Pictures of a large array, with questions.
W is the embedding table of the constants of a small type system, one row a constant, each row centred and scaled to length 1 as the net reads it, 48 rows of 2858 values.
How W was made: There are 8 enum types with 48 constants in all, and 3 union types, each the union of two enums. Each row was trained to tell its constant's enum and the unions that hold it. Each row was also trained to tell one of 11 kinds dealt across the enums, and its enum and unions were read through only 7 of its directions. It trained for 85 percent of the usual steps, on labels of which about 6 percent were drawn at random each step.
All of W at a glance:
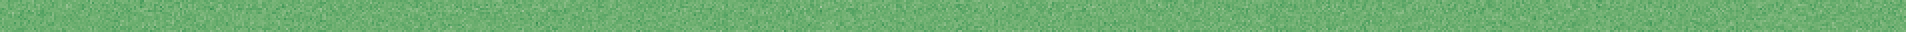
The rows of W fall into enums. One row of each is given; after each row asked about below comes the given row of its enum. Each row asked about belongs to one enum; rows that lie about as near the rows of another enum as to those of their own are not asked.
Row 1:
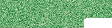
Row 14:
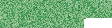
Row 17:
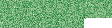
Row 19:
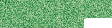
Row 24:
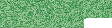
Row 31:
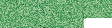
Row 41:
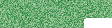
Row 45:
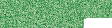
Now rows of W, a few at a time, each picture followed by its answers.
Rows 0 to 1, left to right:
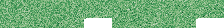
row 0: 31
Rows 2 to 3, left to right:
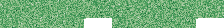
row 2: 45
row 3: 45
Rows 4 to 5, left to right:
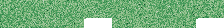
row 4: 1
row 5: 24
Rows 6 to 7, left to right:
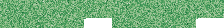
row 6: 19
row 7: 31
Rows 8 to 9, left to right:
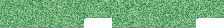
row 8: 17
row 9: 31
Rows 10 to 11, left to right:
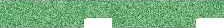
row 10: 17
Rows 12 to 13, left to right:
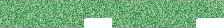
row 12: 19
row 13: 19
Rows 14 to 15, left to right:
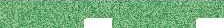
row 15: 41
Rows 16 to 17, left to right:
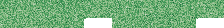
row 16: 24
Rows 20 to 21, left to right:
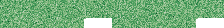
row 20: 45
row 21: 1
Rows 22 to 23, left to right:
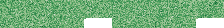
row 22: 31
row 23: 41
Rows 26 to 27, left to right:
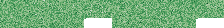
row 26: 31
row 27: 14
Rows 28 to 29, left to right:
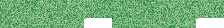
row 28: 1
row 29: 1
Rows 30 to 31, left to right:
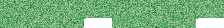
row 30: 45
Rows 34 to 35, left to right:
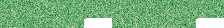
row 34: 17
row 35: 24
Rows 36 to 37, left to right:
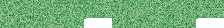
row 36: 14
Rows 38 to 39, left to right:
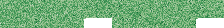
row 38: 1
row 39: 19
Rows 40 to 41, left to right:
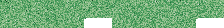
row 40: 24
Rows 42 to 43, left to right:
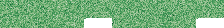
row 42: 19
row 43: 31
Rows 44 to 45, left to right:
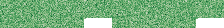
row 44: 1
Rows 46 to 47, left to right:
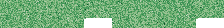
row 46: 17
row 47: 24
